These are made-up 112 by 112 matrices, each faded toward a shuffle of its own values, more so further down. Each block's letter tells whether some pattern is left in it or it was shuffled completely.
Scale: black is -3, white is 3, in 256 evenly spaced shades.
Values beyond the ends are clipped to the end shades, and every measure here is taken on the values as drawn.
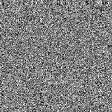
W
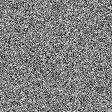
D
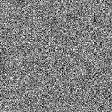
W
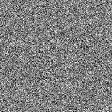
W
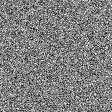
D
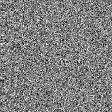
W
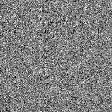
W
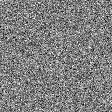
D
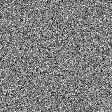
D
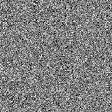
W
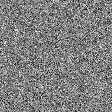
D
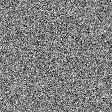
D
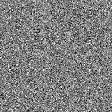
W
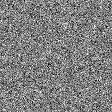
D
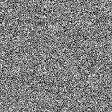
W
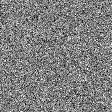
D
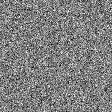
D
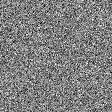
D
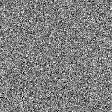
W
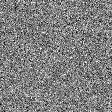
D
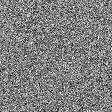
D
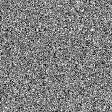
W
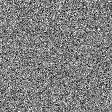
D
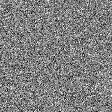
W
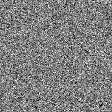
W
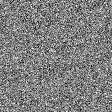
D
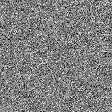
W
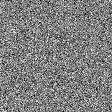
D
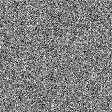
W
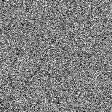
W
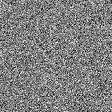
W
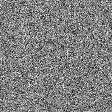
W
